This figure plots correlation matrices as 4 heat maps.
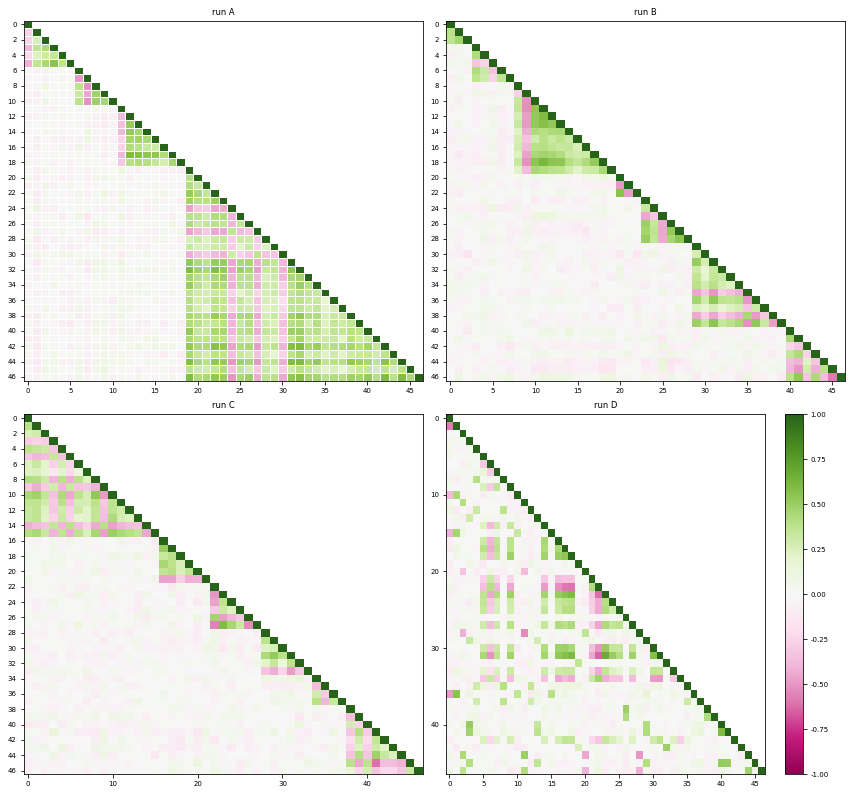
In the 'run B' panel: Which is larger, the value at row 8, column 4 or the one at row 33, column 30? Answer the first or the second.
the second
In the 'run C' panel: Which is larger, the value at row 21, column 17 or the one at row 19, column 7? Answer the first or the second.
the second
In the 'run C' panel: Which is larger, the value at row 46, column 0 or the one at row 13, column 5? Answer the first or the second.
the first
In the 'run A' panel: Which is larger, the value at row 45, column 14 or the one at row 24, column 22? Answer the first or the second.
the first
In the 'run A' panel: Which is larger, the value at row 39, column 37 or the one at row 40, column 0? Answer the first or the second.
the first
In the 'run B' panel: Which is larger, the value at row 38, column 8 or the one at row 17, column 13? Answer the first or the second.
the second
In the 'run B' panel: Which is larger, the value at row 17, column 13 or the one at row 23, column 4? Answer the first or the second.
the first
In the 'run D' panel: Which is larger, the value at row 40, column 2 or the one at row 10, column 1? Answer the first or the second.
the second
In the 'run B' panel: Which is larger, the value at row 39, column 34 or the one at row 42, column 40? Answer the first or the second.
the first
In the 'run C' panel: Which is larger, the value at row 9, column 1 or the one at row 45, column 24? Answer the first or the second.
the second
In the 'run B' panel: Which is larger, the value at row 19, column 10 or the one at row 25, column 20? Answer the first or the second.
the first
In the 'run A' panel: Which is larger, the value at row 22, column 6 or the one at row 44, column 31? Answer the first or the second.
the second
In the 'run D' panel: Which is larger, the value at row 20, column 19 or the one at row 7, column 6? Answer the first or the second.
the first
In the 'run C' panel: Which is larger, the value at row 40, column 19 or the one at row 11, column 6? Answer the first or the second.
the second
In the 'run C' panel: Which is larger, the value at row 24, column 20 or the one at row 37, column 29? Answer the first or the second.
the second
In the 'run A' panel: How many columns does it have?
47
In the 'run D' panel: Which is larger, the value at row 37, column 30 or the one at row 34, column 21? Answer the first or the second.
the second
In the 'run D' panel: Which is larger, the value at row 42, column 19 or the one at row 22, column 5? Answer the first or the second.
the first
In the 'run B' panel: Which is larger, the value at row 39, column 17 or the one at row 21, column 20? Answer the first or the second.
the first
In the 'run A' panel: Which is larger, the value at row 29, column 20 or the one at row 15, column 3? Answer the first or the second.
the first
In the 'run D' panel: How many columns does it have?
47
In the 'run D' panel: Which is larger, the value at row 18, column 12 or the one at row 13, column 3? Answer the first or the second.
the second
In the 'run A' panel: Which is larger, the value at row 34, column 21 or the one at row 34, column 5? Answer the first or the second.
the first
